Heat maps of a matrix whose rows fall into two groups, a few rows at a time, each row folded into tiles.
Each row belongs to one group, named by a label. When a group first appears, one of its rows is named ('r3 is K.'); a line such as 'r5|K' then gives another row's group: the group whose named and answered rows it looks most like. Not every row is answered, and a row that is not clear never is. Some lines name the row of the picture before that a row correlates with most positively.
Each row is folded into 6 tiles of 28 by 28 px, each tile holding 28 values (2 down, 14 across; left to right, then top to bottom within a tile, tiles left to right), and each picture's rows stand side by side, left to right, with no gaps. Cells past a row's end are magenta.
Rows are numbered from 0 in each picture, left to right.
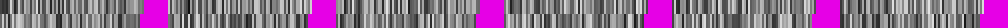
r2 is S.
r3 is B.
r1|S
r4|B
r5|S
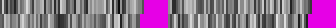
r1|B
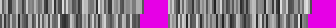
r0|S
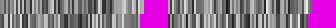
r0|S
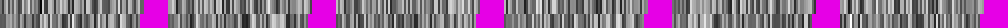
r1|S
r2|S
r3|S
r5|S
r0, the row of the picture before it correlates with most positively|0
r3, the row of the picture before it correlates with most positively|1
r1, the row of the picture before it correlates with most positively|1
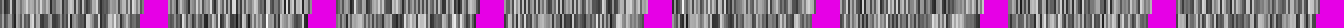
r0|B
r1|S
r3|S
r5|S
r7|B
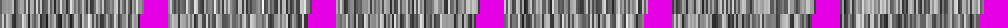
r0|B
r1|B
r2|S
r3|S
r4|B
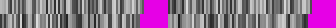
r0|S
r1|B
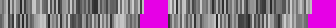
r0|S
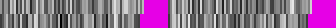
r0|S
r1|S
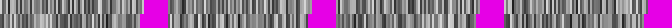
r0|S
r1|B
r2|S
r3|S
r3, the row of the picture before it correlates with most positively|0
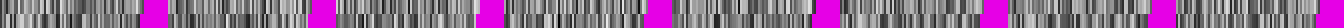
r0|B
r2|S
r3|S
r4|B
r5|B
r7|S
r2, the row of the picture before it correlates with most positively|3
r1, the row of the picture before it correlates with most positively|3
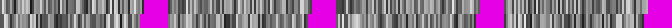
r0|B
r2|B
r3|S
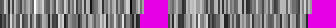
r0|S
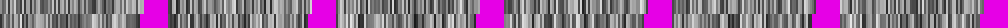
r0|S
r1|S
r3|B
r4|B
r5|S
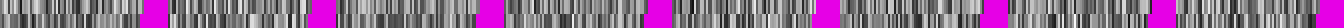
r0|S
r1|B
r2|B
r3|B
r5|S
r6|B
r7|S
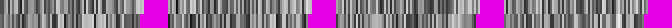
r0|S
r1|S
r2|S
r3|S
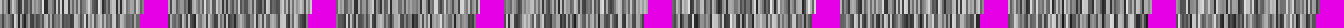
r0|S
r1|S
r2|S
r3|B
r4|S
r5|S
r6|S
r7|B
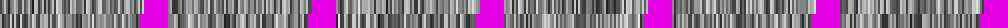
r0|S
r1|B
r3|S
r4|S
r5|B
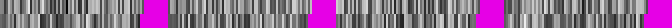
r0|B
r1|S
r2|S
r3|B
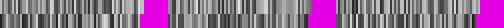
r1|B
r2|S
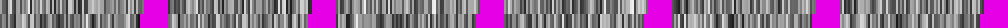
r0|B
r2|B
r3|S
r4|B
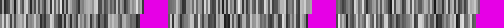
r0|B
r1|B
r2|B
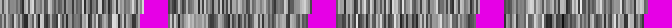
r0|S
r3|B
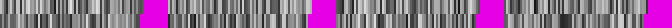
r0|B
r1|S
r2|B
